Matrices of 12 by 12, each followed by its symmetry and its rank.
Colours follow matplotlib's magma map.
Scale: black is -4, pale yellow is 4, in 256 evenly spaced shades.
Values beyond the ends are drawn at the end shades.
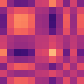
symmetric, rank one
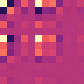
symmetric, rank one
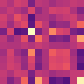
symmetric, rank two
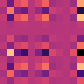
neither, rank one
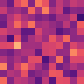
neither, full rank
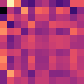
antisymmetric, rank two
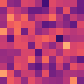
neither, full rank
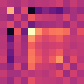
symmetric, rank two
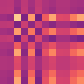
symmetric, rank one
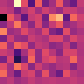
antisymmetric, rank two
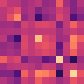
symmetric, rank two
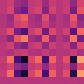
neither, rank one
